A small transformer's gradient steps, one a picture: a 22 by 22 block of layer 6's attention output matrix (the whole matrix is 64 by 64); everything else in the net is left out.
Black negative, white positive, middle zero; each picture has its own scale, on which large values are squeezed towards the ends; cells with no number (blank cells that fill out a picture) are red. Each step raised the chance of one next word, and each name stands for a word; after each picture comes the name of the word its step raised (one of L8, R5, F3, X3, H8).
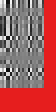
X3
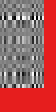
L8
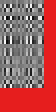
L8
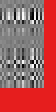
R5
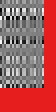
L8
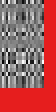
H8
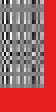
H8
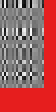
X3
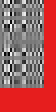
H8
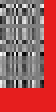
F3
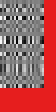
L8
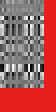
R5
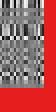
X3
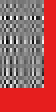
L8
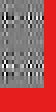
R5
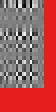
X3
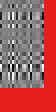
R5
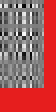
X3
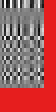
X3
